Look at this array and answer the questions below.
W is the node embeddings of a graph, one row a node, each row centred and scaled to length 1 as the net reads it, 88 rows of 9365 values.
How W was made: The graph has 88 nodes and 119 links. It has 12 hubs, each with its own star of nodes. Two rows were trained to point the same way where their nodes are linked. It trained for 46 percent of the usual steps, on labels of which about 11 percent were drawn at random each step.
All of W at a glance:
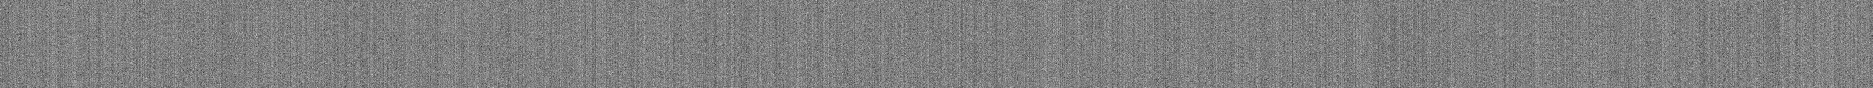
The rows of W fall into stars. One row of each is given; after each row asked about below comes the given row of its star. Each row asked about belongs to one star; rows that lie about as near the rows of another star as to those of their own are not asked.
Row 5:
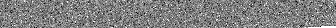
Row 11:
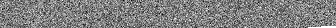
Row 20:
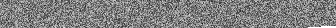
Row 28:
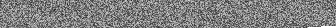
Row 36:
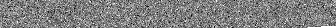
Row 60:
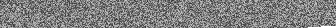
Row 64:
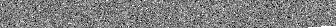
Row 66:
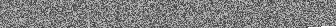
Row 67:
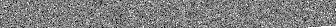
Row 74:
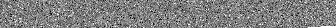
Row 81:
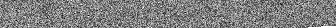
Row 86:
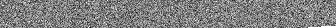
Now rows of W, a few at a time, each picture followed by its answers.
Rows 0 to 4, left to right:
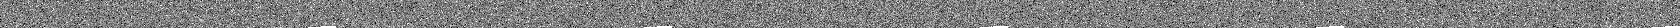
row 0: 11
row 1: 64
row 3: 66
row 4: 36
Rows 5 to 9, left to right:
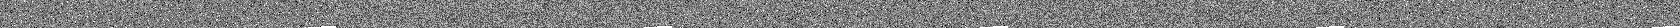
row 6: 67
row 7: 67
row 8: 20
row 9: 74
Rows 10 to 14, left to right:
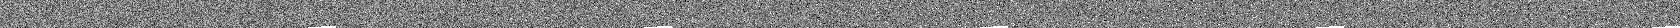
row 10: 81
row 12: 74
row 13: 28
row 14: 66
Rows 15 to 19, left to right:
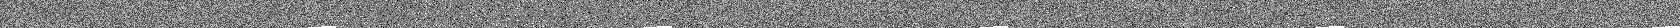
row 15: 64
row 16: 60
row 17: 28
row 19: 67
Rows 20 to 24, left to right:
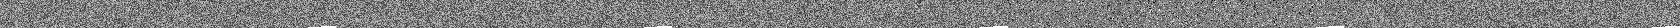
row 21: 74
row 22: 28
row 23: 86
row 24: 81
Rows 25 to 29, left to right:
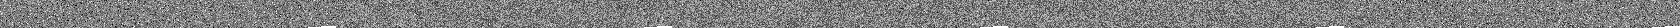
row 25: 36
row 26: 81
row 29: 36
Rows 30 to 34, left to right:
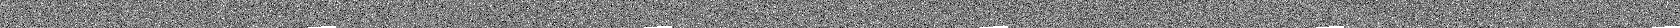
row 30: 11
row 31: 81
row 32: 67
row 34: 60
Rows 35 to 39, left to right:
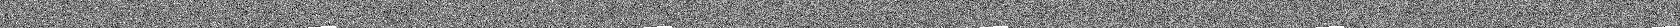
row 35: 36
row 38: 20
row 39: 11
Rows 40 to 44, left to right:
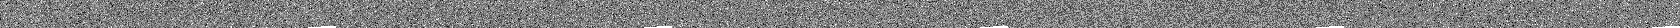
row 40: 11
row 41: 36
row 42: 67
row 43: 5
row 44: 74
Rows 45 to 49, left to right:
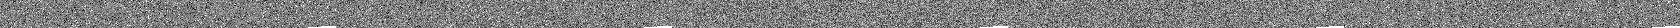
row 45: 67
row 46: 81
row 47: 60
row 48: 60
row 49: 66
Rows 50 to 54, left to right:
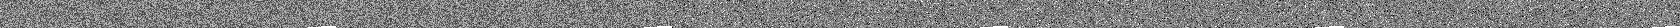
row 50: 67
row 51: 36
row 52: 11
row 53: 5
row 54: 81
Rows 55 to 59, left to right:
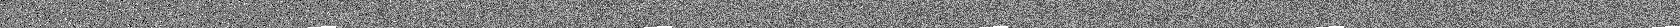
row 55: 64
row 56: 11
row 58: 74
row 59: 86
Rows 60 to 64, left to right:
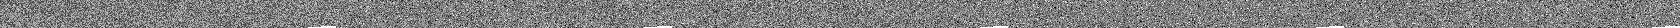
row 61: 36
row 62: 66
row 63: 66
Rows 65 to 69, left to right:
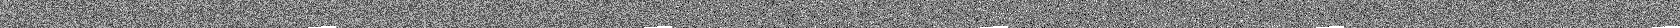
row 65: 36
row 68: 86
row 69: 64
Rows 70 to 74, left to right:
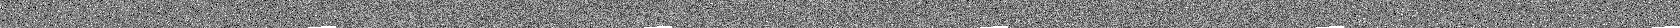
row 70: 20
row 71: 5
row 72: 5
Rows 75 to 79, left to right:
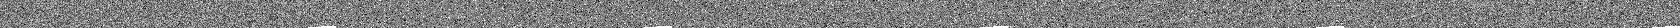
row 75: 11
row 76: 5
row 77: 64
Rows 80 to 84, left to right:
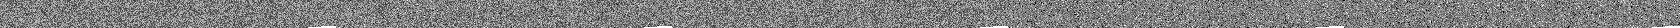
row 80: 11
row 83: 28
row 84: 86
